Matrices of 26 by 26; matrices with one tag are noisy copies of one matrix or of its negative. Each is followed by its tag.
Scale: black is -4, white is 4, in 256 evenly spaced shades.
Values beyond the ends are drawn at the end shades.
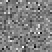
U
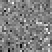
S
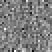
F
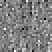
F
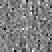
F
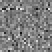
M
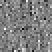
F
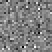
U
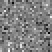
S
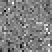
S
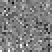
S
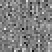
F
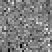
S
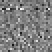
M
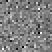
U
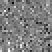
S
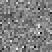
U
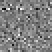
M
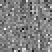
F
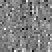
F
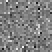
U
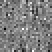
F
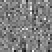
F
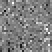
S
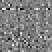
M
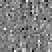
F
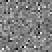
U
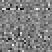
M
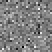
U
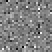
U
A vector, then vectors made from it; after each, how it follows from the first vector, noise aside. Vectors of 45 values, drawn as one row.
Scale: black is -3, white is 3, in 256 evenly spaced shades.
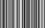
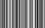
wrapped around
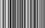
wrapped around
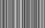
shrunk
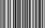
wrapped around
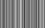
shrunk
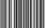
wrapped around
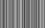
shrunk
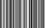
wrapped around
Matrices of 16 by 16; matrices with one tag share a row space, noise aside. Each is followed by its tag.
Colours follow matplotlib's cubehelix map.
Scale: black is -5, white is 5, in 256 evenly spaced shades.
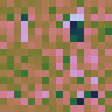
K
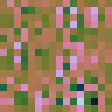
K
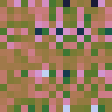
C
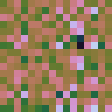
K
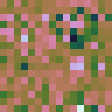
K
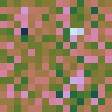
K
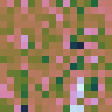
K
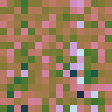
K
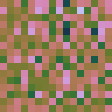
C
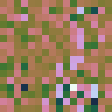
K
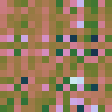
K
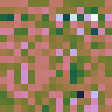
K
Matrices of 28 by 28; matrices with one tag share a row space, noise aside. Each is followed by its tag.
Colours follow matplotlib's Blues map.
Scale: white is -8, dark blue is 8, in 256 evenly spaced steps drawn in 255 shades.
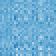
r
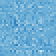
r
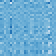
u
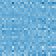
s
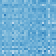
s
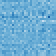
s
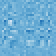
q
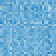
u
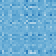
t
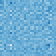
u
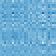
s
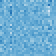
u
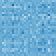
s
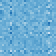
u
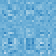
q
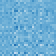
r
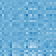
t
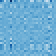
u
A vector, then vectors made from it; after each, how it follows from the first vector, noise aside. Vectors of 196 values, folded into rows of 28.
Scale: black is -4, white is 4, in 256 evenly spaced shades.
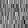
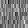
negated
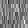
negated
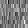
negated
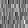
negated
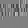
partly zeroed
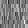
negated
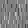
partly zeroed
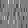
partly zeroed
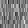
negated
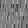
partly zeroed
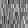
negated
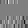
partly zeroed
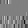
partly zeroed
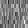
negated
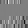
partly zeroed
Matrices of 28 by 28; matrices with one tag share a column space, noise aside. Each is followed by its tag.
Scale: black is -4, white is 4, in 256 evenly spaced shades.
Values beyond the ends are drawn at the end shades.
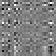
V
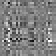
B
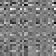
V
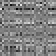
V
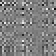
V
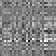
B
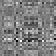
B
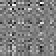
V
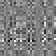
B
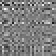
V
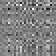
V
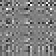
V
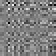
V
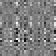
B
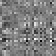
B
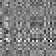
B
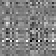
B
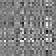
B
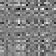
V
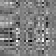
B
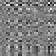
V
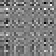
V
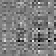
B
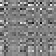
V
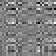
V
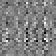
B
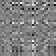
V
